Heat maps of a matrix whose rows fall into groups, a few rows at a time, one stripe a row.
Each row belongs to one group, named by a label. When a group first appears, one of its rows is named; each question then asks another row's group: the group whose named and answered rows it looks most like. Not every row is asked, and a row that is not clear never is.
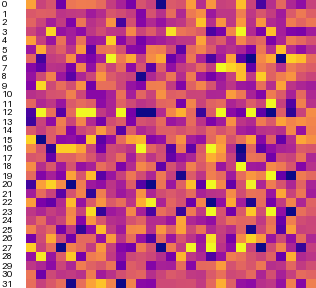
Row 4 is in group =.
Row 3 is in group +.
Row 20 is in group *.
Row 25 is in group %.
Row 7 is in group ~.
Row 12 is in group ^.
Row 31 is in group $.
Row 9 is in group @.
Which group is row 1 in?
=
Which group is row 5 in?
@
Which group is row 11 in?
*
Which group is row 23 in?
*
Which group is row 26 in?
*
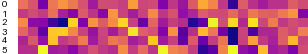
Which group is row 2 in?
~
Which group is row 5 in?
+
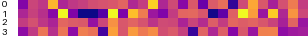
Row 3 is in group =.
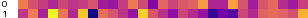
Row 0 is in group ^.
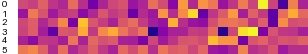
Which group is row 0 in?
*
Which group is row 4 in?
~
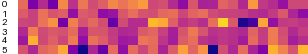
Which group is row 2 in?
$
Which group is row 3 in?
@
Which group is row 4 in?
@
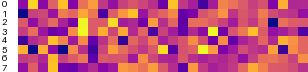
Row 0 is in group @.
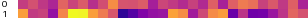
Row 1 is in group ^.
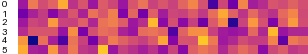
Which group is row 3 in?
@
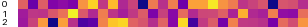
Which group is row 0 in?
~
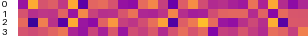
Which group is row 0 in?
@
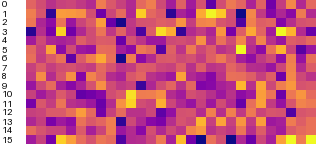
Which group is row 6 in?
$
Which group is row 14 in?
=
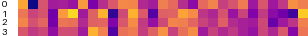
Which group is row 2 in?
%
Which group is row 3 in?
%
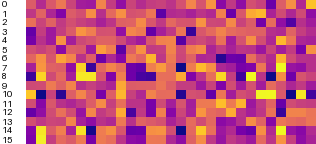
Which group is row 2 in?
+
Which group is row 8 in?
^
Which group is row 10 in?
*
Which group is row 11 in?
~
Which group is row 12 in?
~
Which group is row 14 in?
@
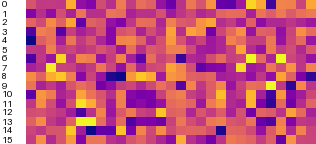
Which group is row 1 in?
~
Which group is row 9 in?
*
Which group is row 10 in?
^
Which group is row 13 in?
^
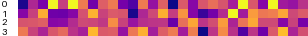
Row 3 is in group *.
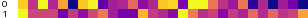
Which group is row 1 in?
=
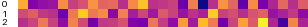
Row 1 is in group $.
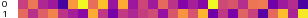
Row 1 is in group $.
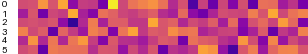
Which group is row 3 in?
%
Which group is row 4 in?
^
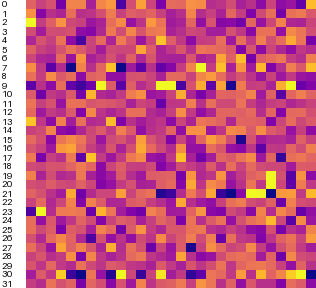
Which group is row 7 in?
=
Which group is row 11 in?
^
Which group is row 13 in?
=
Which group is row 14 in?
+
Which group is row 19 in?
*
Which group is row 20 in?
*
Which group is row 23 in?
@
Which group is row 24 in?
*
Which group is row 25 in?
%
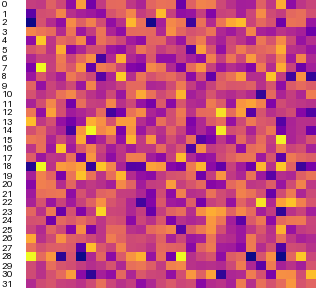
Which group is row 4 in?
@
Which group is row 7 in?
@
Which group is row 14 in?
$
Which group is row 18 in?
@
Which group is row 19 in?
^
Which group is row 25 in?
@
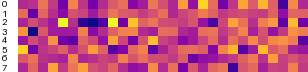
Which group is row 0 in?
*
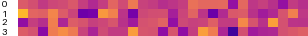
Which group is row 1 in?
=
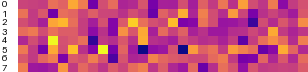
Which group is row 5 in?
=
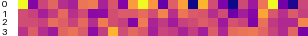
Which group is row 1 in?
*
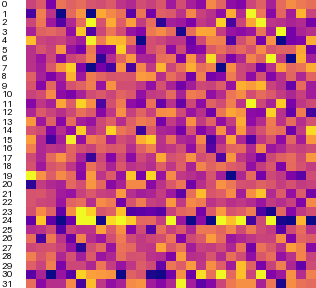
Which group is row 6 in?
*
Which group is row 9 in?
*
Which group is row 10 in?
+
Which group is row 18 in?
~
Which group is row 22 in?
%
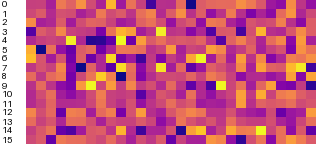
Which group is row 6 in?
=
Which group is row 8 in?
$
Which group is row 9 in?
$
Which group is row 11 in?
+
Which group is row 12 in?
%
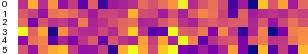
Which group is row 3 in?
%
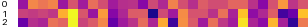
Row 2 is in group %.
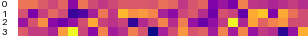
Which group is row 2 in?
+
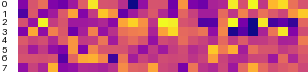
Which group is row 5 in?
~
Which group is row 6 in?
$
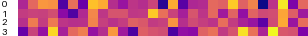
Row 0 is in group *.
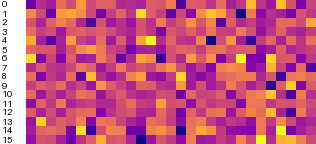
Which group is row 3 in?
^
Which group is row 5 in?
^
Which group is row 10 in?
*
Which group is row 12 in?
*
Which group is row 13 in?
@
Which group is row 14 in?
@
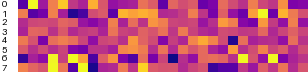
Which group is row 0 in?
@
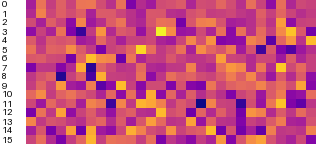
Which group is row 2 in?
@
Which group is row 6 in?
$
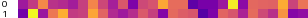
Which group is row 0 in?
+
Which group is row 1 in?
@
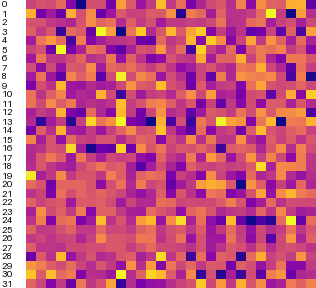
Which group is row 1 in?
*
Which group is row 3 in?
%
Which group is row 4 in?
*
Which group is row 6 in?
=
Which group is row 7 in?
*
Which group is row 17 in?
*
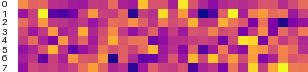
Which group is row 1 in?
+
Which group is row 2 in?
+
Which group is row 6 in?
=
